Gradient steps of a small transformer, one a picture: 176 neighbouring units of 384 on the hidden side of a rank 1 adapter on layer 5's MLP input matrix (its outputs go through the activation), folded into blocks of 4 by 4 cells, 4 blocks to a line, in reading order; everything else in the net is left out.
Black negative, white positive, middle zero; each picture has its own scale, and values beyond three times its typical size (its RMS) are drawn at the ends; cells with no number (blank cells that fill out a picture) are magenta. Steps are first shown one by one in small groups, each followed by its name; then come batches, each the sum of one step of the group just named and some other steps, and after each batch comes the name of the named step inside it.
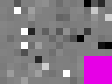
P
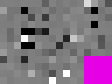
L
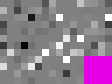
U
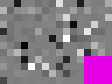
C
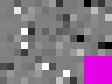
P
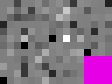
U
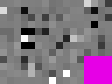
L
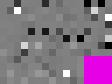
P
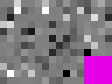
C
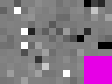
P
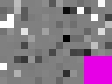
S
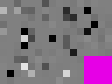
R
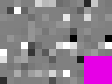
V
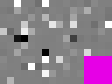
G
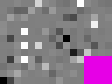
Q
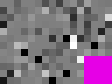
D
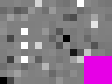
Q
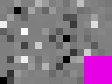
Q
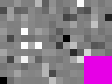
Q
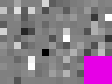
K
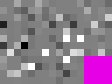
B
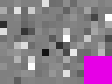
K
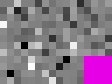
K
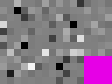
B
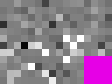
B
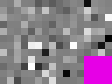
K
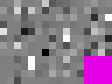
K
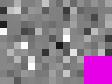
K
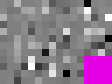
K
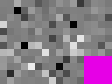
B
